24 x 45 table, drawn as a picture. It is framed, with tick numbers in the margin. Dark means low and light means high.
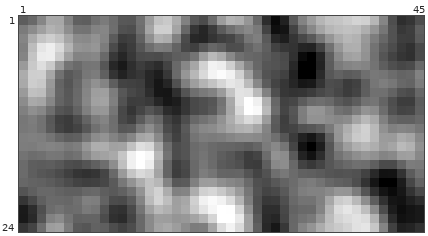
Mirror symmetry: none. Seam: none. Ninth with the highest average: bottom middle. Slope: none. Lone odd cells: none.
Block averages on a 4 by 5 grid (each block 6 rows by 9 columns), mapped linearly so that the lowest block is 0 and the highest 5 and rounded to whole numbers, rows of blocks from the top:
42212 | 30512 | 24213 | 13521
